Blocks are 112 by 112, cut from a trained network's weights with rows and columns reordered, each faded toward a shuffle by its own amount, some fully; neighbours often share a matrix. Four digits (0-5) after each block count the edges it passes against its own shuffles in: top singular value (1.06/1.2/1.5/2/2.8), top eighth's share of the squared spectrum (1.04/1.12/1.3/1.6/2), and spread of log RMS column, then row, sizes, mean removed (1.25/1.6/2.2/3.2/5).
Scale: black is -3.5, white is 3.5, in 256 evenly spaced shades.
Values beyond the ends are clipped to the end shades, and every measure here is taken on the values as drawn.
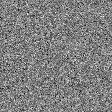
1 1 0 0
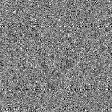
3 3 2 2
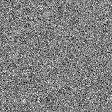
3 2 0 1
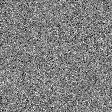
0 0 0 0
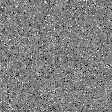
0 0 0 0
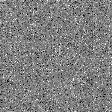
1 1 0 1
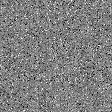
1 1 0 1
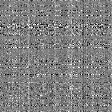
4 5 1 4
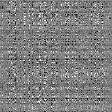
4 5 4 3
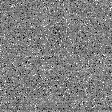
1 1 0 0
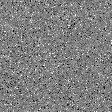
0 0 0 0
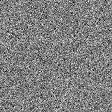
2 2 0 0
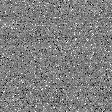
1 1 1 0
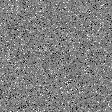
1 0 0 0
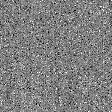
2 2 0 1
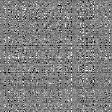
3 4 4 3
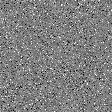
0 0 0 0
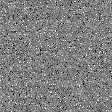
1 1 1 0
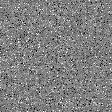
1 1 1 0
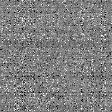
3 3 3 2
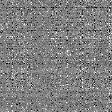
3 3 3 2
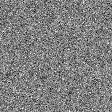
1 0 0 0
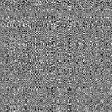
4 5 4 3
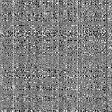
4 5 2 4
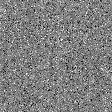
1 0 0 0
